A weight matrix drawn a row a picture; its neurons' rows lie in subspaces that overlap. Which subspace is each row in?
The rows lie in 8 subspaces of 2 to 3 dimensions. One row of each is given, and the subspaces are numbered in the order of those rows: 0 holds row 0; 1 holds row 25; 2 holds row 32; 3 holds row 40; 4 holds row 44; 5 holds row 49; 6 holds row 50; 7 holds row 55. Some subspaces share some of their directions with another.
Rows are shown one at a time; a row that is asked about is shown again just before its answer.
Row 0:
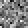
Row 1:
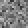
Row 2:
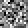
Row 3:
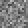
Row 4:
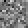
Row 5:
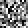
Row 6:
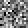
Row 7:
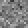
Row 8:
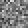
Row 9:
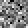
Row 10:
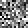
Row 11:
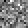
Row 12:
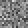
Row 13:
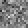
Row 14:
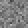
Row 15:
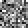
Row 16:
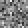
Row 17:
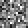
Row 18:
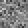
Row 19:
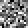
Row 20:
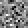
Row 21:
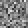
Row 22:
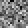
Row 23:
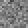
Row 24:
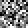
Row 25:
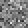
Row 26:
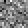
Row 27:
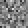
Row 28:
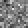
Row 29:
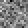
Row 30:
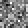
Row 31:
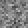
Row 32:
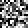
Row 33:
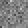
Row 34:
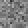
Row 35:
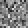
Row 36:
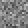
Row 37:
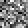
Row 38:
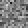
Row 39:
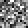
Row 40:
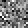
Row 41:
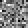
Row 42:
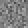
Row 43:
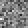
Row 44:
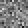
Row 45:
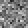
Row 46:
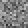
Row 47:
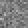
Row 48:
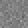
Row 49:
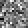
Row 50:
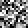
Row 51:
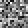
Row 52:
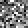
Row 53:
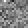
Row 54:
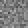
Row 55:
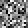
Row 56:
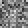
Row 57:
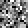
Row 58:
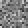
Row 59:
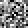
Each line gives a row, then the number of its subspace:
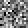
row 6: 5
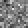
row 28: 2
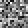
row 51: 2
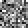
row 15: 0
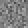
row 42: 7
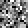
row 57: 1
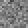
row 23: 5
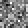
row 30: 2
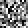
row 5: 7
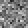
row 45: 1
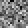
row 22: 6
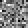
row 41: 0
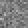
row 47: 5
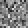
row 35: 7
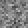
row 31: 1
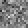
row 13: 0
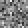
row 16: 4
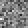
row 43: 5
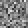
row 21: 7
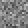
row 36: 6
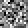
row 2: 5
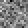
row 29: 4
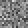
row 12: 3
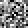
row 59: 1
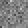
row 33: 0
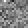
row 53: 3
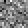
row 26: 4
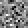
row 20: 1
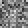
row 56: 0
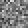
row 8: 2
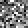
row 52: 1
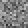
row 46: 6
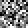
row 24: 6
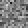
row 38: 2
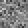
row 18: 4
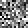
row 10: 3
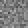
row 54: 0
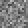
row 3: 7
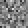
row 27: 7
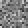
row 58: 0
